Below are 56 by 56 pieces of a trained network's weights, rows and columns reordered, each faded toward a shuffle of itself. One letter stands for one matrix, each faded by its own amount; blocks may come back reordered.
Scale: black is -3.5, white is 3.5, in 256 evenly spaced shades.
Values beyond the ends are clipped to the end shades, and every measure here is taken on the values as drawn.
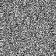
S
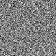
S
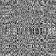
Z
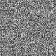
S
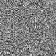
S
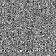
S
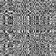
Z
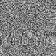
S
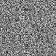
S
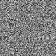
S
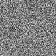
S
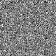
S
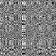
Z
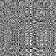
Z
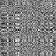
Z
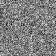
S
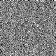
S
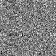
S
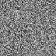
S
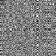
Z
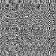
Z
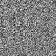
S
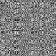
Z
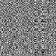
Z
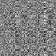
Z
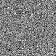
S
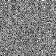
S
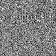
S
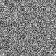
S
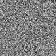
S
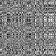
Z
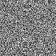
S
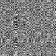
Z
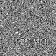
S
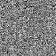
S
